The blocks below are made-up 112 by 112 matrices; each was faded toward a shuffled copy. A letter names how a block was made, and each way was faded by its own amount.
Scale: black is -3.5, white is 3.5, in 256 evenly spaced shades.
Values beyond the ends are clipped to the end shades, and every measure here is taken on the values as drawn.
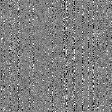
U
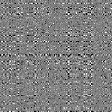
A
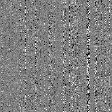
U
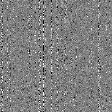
U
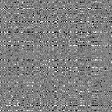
A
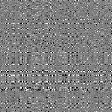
A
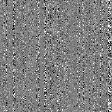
U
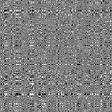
A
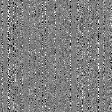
U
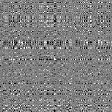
A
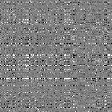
A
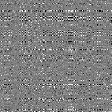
A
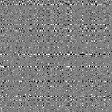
A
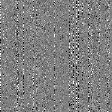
U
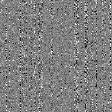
U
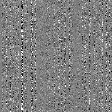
U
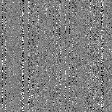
U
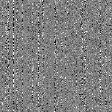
U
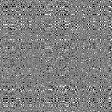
A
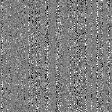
U
